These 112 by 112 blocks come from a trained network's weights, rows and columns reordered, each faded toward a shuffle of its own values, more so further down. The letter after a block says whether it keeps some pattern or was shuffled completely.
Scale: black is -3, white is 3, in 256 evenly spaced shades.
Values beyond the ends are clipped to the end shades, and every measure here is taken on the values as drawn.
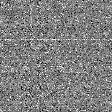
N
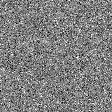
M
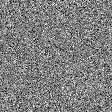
M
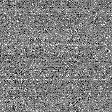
N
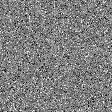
M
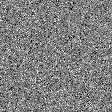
M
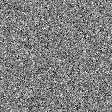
M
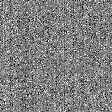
N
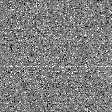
N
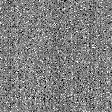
N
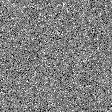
M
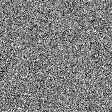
M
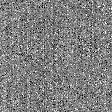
N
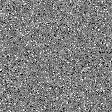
M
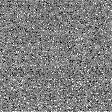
N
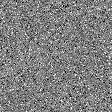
M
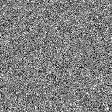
N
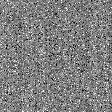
N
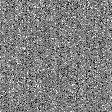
N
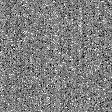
N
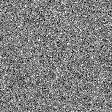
M
